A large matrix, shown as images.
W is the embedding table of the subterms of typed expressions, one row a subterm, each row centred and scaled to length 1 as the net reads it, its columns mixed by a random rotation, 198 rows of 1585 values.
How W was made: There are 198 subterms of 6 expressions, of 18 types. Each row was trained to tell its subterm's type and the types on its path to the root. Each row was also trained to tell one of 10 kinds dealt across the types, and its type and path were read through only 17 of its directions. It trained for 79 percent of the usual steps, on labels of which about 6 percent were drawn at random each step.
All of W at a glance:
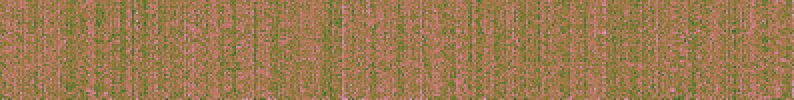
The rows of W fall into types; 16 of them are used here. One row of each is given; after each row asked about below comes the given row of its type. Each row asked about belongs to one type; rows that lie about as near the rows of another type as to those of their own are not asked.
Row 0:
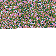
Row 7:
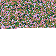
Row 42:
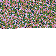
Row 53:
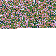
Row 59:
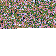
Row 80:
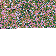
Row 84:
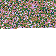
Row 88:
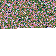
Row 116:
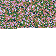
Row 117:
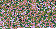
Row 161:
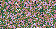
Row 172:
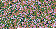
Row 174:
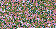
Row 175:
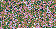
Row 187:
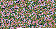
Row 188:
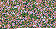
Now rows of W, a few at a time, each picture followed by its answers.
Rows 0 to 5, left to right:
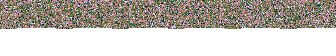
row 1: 161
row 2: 188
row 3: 88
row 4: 84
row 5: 116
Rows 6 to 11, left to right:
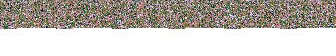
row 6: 175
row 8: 161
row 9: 187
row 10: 42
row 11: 188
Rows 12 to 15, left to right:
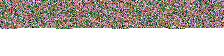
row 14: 59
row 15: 88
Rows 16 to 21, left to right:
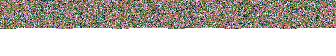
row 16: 174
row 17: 7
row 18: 175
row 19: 42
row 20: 161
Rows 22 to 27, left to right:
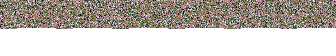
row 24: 0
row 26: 7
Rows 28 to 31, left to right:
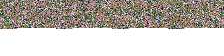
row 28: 117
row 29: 188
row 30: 59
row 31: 0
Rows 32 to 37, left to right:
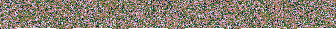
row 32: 80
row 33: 7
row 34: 174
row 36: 88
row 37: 187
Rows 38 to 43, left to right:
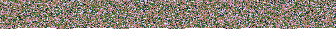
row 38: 116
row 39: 117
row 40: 7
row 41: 0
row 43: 117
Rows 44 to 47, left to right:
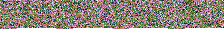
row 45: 42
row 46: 84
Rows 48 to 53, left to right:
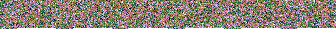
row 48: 161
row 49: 174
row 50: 161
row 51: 172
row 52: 80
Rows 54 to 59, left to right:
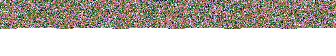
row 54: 174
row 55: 84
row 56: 174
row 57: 117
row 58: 0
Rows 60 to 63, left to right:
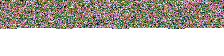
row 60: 175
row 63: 116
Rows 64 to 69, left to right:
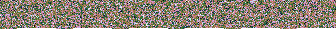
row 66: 174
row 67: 117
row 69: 7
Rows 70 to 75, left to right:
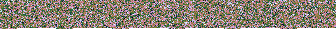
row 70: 84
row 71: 59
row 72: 187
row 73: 187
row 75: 42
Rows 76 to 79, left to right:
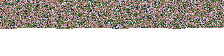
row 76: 0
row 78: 53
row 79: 174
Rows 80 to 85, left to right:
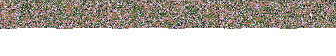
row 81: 88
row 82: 42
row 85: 117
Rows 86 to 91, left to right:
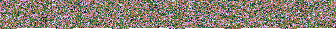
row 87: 42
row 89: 187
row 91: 53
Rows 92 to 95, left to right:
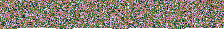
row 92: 42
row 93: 175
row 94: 188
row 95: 174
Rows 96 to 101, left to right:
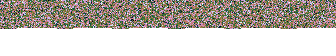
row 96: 116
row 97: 53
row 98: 117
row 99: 80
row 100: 187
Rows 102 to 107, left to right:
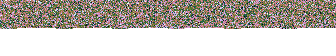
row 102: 53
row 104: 161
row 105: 7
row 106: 161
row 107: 59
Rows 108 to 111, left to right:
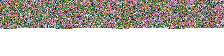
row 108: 7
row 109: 59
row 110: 116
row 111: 187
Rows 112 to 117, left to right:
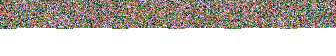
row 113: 88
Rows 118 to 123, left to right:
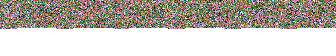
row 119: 88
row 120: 84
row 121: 174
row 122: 161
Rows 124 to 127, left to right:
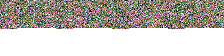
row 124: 161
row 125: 59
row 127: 0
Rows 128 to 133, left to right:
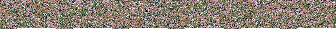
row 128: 116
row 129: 187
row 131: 59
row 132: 0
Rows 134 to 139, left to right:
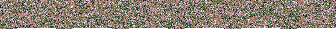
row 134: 42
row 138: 172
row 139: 116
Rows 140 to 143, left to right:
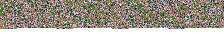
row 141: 161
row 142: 117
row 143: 187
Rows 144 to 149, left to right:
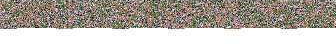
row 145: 84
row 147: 80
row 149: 53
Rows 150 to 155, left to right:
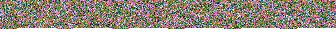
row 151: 53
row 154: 0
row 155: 80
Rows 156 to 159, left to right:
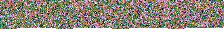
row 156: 42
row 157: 172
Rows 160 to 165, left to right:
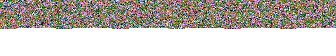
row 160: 117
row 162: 188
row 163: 187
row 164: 0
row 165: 161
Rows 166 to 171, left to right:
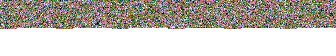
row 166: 174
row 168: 172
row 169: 88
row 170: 88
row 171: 174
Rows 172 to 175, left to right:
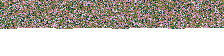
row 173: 7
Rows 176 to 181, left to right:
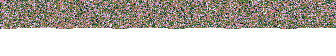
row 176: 175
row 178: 42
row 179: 42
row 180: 53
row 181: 0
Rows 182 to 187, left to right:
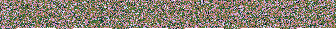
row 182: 0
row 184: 59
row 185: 188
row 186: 188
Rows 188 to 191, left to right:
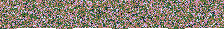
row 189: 59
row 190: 80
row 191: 175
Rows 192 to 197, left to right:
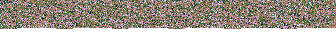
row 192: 59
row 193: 116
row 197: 88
